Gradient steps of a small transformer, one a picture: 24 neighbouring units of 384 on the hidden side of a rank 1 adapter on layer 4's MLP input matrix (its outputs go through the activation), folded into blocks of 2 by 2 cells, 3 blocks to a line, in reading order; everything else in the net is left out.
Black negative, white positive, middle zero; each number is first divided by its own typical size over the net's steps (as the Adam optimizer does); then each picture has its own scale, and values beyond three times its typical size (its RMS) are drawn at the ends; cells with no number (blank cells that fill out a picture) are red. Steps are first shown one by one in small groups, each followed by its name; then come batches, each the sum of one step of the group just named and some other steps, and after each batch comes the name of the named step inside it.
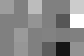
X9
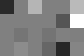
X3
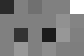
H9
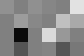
X9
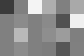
X3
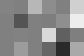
X3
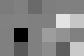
X3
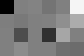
H9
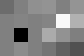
X3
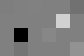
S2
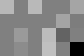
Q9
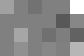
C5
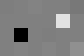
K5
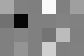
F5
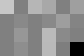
Q9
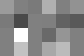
F5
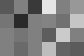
F5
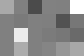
C5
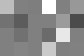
F5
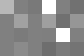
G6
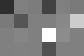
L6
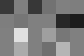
L6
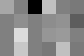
G6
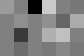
G6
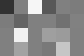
L6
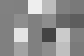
G6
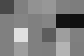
G6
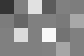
L6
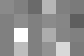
G6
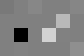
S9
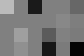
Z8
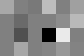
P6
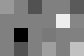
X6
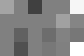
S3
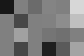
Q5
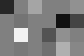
Q5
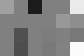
S3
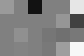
S3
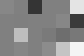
S3
